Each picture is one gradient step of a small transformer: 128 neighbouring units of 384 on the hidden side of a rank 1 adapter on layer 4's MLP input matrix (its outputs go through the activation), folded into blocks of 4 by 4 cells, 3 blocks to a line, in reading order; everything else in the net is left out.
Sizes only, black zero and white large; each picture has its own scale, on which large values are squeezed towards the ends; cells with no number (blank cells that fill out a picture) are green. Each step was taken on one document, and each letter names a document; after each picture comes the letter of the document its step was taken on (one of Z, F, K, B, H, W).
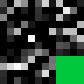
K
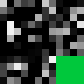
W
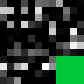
K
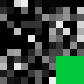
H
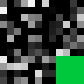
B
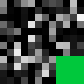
B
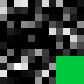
K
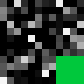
K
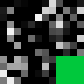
W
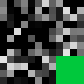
H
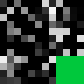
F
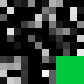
W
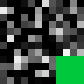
B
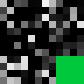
W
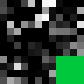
W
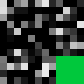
K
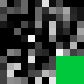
H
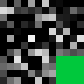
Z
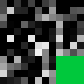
Z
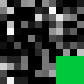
W
